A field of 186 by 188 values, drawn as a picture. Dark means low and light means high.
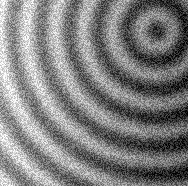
The field climbs toward the left. Concentric rings centre on the top right. No row or column stands out.
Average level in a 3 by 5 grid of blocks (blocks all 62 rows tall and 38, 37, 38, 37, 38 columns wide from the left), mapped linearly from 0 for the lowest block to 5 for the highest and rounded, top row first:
5 3 3 2 0 | 5 4 2 1 0 | 4 3 2 1 0
